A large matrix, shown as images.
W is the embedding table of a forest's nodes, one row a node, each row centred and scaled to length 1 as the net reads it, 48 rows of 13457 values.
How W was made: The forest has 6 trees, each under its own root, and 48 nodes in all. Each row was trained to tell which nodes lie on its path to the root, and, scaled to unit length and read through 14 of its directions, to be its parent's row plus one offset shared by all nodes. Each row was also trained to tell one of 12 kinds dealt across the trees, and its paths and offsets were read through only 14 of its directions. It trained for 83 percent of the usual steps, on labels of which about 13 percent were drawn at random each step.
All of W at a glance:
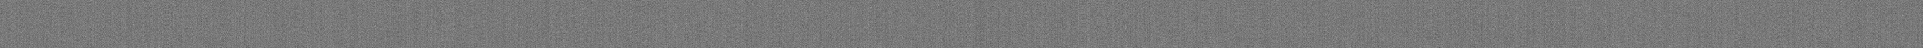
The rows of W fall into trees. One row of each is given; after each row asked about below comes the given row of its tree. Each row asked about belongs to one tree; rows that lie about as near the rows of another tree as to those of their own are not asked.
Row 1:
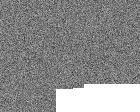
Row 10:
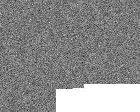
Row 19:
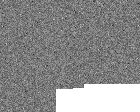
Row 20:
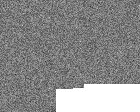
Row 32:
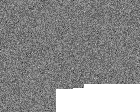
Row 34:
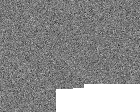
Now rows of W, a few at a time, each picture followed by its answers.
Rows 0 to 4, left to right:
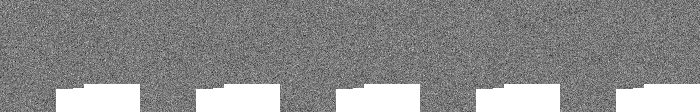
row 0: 32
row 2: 10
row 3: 19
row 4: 1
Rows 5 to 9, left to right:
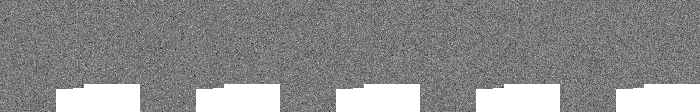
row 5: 20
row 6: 19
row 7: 32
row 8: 10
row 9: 1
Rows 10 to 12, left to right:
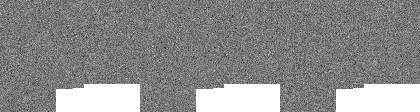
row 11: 10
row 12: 20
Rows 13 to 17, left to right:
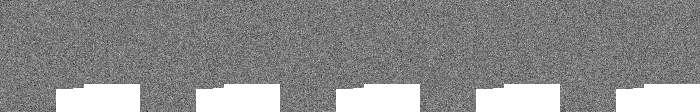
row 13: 20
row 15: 34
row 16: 32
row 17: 10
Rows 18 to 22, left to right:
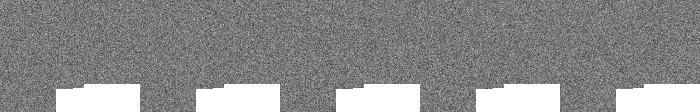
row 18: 1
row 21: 10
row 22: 32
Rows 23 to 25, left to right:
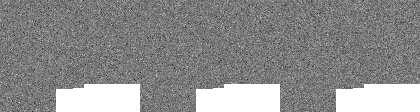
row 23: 19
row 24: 10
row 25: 10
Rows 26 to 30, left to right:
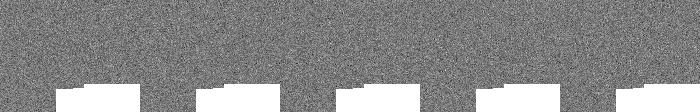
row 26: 1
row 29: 10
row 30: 34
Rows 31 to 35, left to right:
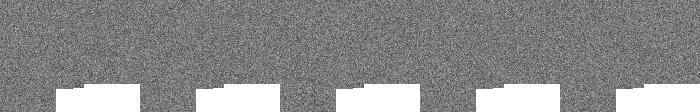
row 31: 32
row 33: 19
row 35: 10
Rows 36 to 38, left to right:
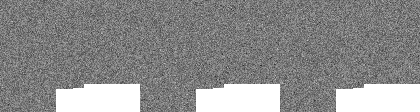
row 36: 32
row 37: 34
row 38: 1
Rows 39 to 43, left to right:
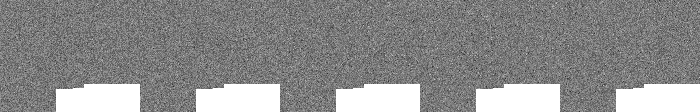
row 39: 34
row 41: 1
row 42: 32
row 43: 1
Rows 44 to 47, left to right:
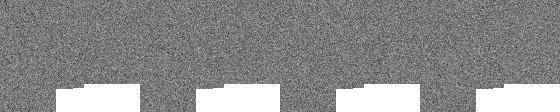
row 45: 1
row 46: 1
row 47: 20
